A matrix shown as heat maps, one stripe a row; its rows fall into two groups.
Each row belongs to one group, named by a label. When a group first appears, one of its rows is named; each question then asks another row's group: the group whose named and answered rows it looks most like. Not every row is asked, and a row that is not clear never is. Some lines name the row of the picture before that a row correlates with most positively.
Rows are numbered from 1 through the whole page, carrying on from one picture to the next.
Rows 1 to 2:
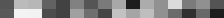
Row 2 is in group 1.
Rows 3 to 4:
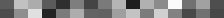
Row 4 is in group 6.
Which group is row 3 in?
1
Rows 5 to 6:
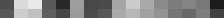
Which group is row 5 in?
1
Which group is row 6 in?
1
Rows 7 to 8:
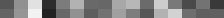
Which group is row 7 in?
6
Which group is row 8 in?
6
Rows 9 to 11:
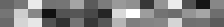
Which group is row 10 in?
1
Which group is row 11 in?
1
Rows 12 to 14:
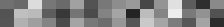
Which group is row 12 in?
6
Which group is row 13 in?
1
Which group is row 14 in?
1
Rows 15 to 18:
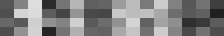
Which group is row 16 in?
1
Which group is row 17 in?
6
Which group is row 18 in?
6
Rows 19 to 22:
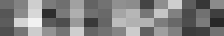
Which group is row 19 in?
6
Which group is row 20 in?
6
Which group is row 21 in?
1
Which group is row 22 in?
6
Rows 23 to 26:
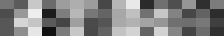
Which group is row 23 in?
6
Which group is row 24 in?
6
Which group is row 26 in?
6
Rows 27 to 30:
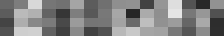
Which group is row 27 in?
6
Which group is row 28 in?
1
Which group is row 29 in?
1
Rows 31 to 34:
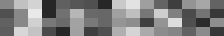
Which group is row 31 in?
1
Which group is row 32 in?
6
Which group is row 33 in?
6
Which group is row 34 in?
1
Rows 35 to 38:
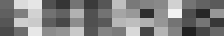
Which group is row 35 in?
1
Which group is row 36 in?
6
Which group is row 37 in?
1
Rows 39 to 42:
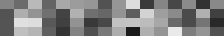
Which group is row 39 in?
6
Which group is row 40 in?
1
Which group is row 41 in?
1
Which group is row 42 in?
1
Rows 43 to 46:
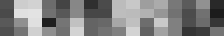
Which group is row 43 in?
1
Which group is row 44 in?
1
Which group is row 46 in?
6
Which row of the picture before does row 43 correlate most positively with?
41
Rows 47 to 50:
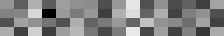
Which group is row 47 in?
6
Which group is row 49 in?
1
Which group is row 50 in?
6
